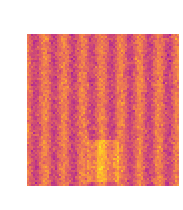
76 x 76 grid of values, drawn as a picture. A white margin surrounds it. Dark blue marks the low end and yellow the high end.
An odd patch, higher than its surroundings, sits in the bottom middle. There is no overall slope. The ninth with the highest average is the bottom middle. Upright stripes repeat 8 times across the table.
